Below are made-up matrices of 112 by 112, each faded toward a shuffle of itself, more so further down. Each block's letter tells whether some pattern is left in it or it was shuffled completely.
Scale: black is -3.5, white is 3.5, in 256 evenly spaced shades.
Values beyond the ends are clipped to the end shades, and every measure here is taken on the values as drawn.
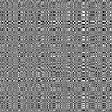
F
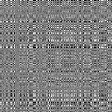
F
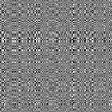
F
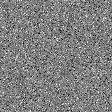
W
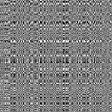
F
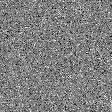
W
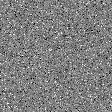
W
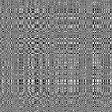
F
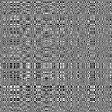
F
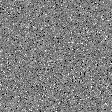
W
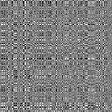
F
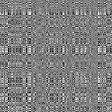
F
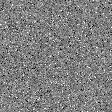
W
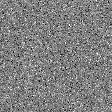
W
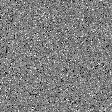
W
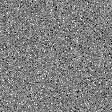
W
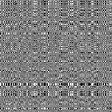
F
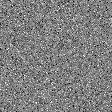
W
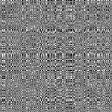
F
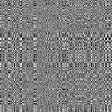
F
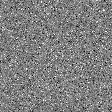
W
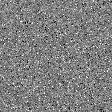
W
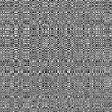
F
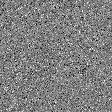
W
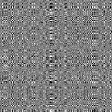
F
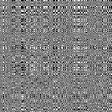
F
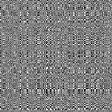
F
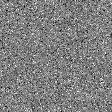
W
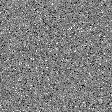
W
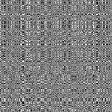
F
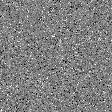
W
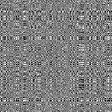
F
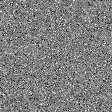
W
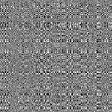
F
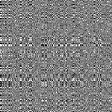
F
